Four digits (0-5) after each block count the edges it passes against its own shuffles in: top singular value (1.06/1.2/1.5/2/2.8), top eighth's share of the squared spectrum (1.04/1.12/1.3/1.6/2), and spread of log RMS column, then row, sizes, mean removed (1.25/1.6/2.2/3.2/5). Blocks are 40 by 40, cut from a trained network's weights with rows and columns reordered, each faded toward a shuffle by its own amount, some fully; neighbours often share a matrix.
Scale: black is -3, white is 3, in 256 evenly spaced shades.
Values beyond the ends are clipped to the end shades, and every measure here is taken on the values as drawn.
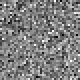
0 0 0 0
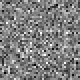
0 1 0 0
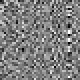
4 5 3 2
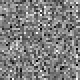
2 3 1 0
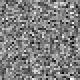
3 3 1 0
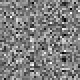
3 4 2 0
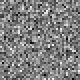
0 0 0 0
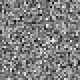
1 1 0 0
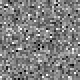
0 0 0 0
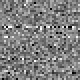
2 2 0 2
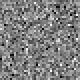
0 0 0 1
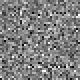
2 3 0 2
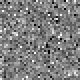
0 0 1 0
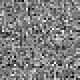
1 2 0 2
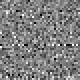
2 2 0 2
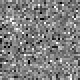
0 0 0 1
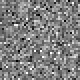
0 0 0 0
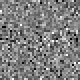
1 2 0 1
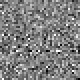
1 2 0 2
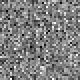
0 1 0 0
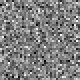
1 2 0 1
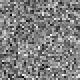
0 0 0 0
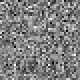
2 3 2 0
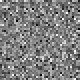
2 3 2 1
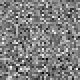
3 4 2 1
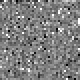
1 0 0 0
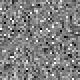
0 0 0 0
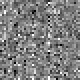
3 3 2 0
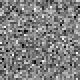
1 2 0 0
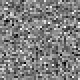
1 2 0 0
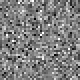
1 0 0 0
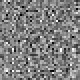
3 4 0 2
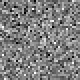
1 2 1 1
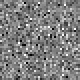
0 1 1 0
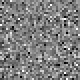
2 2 1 0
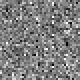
2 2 1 0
